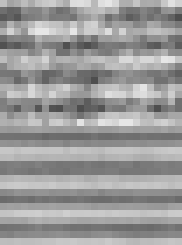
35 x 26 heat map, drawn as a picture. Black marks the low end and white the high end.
Average level on the scale: 60%. Slope: none. Seam: horizontal, 50% of the way down, the bottom part calmer. Stripes: horizontal, repeating 8 times. Grain: streaks across.
